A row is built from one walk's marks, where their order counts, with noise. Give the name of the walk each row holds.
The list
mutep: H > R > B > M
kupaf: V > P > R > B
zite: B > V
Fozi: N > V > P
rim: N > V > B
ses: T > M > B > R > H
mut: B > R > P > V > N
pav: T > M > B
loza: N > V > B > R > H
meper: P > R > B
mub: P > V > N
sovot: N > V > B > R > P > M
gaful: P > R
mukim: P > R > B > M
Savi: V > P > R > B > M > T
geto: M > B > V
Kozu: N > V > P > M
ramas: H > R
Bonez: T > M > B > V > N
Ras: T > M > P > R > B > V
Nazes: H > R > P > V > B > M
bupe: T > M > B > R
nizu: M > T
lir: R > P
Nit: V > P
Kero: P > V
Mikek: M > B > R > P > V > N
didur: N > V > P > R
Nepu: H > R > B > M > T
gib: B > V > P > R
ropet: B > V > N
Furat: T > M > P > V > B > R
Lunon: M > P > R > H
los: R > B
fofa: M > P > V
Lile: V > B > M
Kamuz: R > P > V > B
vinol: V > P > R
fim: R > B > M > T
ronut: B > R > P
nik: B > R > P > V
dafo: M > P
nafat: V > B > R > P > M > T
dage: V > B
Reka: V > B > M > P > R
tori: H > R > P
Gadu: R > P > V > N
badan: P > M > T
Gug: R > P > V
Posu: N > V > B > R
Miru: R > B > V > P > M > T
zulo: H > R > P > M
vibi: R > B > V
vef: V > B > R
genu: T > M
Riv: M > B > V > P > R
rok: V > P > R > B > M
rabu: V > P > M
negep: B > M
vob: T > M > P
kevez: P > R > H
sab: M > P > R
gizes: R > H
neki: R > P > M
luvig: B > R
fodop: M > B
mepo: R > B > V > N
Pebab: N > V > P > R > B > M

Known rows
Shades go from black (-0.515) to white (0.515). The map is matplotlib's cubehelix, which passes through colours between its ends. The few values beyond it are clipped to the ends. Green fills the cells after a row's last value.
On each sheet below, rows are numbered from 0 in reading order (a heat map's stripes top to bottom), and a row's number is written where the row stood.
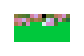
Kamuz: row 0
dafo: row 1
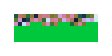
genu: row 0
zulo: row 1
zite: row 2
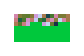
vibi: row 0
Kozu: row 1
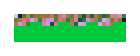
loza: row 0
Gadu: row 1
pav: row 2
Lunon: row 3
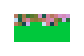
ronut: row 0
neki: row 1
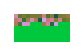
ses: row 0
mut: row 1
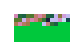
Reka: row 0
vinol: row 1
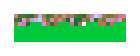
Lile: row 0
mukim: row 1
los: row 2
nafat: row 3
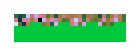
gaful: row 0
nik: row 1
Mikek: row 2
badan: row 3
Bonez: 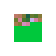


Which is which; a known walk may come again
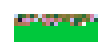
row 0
vef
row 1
mut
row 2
los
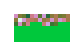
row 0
Nazes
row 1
sovot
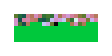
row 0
meper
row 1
rabu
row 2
zulo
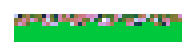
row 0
loza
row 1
fodop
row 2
neki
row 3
fofa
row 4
Kero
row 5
ronut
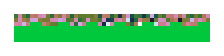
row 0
geto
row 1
Savi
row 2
vob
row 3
genu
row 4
luvig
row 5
sab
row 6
Reka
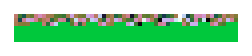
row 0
gib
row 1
bupe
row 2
tori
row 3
Posu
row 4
Fozi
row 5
dage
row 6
gizes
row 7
Pebab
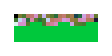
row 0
dafo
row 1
mutep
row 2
kevez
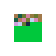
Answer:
Kozu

